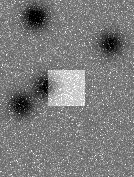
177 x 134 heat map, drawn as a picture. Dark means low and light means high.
Histogram: heavy tails on both sides. Odd patch: higher, in the centre. Mirror symmetry: none. Dips: four. Ninth with the highest average: centre.
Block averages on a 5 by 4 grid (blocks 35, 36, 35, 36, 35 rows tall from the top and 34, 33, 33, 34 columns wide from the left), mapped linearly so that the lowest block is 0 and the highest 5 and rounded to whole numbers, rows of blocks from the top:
1 0 2 2 / 2 2 2 0 / 0 3 5 2 / 1 2 2 2 / 2 2 2 2
